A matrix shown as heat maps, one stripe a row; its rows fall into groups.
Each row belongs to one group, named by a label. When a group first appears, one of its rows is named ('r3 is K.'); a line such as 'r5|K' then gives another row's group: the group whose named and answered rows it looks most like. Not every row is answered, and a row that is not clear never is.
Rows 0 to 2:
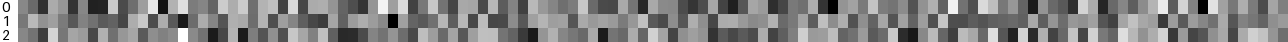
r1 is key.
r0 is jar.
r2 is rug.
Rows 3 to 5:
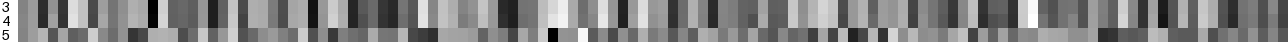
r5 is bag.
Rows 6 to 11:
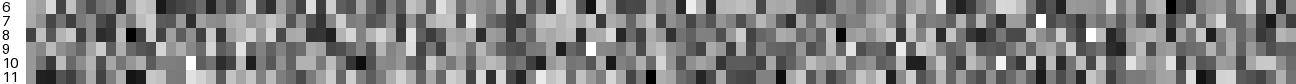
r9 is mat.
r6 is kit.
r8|key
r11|jar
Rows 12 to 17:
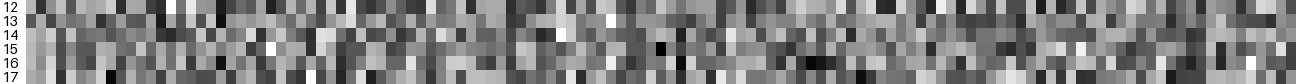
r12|rug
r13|key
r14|kit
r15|bag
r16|bag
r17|kit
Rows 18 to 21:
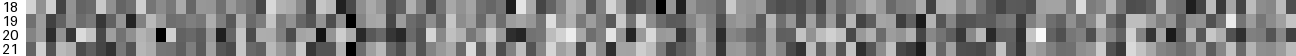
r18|bag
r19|key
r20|rug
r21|key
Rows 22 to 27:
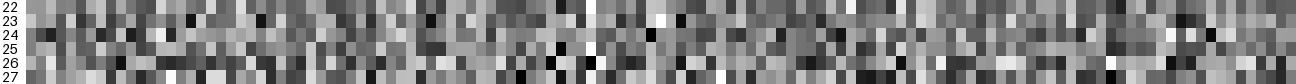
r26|kit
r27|mat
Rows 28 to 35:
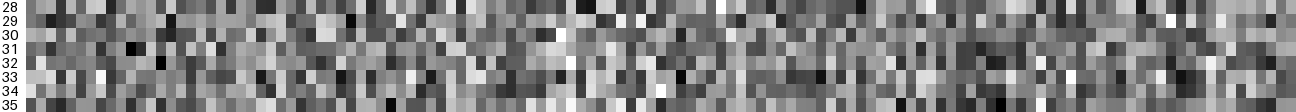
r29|jar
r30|kit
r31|key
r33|kit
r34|mat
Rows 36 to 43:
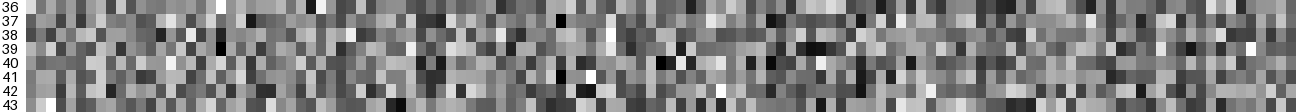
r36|mat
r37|bag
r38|rug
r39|bag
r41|bag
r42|kit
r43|bag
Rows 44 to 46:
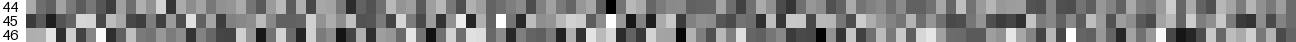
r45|rug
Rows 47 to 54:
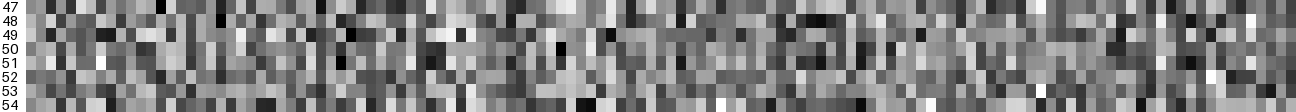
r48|bag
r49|jar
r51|bag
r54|kit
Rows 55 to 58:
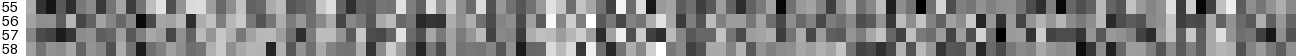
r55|jar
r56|bag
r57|jar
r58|mat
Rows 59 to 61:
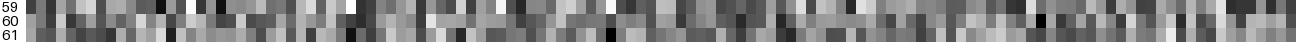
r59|rug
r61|jar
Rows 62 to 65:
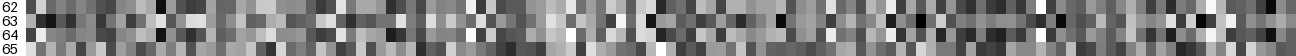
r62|key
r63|jar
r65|mat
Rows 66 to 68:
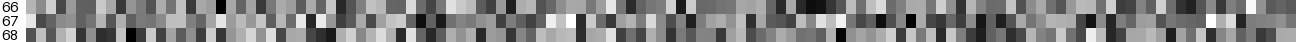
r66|bag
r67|mat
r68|key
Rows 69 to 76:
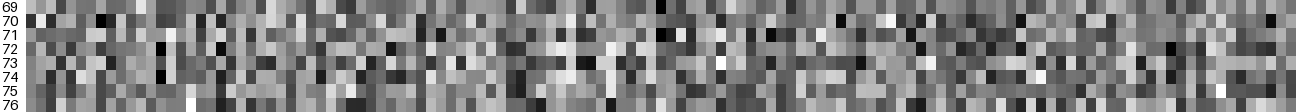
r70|key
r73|kit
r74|rug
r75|jar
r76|rug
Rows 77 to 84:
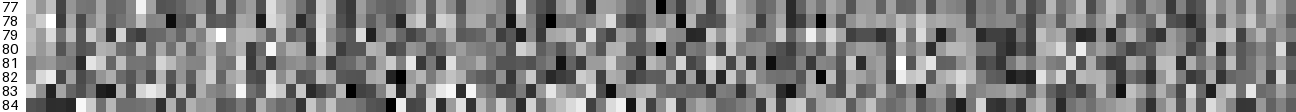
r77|kit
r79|mat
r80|bag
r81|mat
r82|bag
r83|jar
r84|rug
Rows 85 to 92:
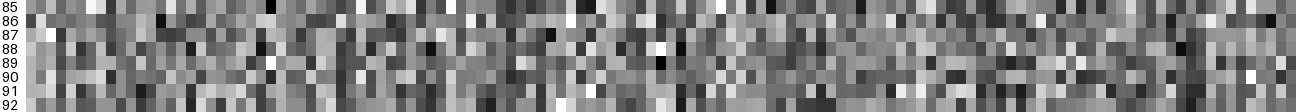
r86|key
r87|kit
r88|kit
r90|mat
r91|bag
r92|bag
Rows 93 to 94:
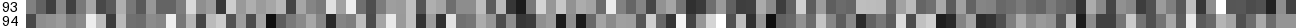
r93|jar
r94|mat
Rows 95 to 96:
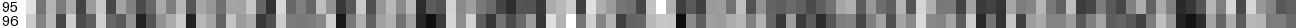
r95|mat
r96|bag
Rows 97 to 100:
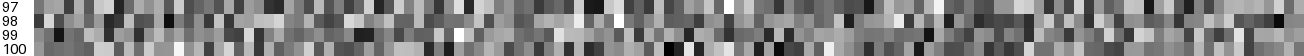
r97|kit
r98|key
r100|mat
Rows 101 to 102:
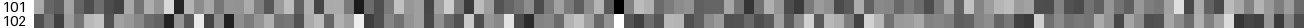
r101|jar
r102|rug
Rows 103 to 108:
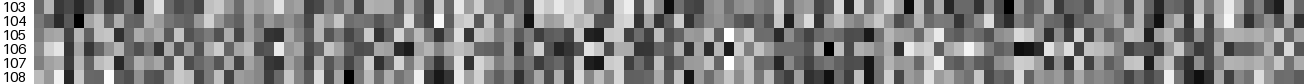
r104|rug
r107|kit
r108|bag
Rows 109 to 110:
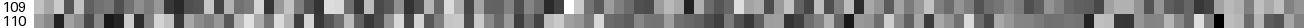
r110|jar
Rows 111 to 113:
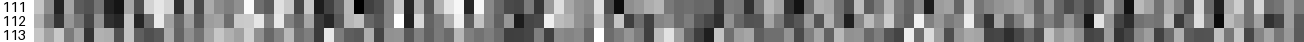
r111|jar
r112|jar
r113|mat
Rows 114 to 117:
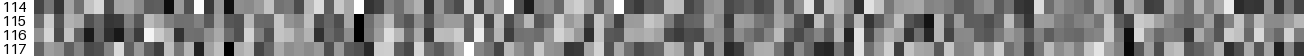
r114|rug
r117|bag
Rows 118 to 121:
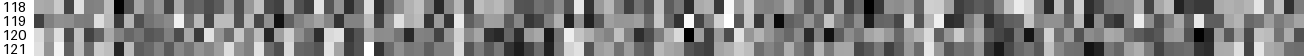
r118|kit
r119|mat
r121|mat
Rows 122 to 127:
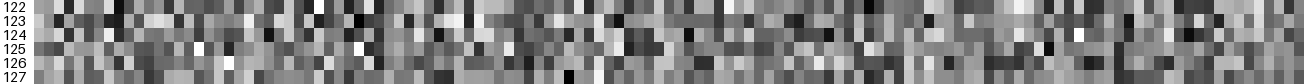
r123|jar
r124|kit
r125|rug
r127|bag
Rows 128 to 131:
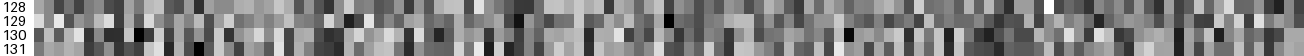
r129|mat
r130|key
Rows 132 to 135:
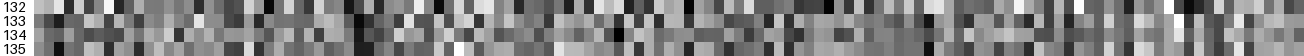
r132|kit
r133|rug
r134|jar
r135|rug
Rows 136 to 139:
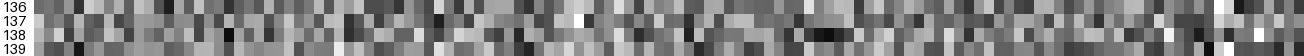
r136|rug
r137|kit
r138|bag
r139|jar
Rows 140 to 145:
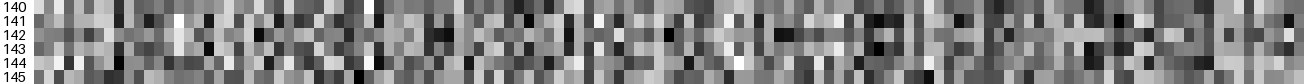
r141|mat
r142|bag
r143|mat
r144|kit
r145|key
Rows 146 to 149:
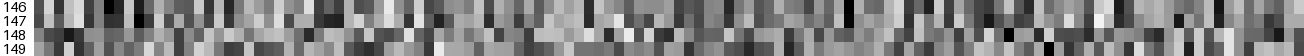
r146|key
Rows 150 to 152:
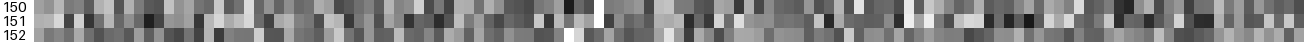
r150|mat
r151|bag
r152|kit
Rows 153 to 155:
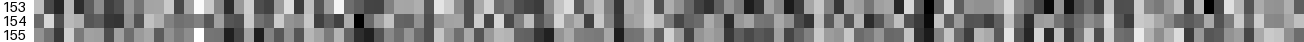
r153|jar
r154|key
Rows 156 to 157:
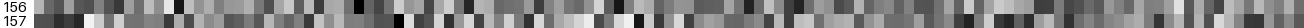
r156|jar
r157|rug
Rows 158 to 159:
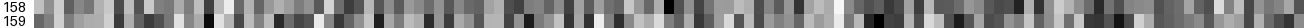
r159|mat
